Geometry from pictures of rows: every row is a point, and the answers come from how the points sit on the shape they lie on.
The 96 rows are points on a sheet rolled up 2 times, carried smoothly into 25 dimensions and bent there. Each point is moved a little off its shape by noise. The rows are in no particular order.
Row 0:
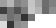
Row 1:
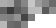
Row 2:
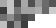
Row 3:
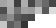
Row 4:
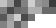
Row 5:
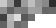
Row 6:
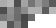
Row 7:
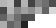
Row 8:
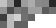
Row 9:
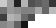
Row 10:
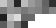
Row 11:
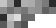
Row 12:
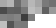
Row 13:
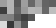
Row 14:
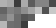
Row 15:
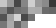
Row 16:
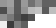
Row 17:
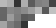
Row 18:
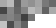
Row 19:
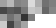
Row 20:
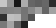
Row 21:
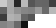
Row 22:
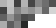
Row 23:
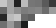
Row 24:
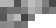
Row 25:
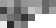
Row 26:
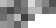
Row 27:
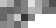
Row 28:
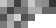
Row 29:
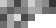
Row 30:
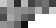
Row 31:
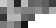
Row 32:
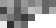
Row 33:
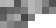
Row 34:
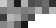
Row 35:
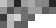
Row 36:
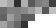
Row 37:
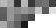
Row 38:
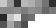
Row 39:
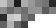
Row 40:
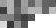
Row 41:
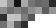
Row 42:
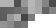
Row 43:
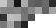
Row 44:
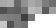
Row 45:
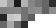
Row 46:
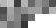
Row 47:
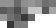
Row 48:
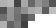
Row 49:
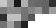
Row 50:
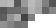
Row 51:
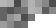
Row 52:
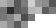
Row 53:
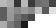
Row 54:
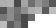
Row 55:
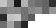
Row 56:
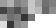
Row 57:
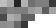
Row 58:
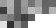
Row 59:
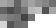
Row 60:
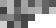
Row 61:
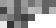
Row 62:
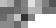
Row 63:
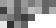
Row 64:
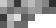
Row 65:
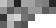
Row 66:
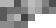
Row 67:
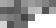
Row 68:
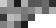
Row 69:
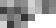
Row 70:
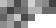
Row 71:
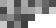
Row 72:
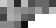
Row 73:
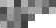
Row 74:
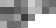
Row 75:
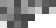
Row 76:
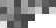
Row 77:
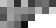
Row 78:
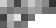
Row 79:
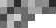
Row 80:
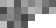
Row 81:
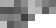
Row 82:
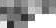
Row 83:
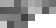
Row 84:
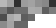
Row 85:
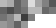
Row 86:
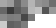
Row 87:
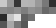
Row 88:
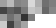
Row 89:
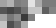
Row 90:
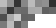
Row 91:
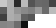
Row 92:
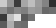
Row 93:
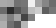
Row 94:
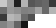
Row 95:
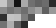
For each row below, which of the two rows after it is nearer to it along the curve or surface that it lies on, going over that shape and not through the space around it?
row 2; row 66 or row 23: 23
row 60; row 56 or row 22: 22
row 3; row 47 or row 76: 76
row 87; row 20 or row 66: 20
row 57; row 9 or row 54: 54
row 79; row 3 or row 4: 4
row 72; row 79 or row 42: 79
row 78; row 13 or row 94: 94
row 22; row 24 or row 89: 89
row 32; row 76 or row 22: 76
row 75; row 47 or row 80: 47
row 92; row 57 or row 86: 86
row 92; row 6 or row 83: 83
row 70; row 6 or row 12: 12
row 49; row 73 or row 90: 90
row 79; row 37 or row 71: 37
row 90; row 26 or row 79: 79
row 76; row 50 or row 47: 47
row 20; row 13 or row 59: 13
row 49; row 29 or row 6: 29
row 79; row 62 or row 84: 62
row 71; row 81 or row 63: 63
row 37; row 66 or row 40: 40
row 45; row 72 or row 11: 11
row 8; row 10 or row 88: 10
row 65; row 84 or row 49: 49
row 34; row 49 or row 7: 49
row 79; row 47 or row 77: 77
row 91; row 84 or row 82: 82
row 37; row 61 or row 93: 61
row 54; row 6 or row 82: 6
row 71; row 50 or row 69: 69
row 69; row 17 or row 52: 52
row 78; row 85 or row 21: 85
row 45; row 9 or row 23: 23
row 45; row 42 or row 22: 22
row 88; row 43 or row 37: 37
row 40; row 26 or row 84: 26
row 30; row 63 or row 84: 63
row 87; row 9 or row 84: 9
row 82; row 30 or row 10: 30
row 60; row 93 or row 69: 69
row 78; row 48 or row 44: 44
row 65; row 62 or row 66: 62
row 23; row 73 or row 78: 78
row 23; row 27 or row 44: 27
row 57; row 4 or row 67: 67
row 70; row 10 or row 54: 10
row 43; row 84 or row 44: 44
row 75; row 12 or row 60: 60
